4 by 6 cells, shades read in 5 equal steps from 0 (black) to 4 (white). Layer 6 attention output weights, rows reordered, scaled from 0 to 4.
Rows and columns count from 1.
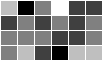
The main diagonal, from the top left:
3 2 2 0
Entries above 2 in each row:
2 0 0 3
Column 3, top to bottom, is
2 1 2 1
